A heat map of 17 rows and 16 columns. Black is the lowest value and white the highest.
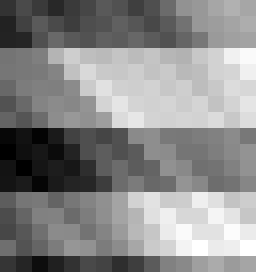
Slope: up to the right. Ninth with the highest average: bottom right. Stripes: horizontal, repeating 2 times. Ninth with the lowest average: middle left.
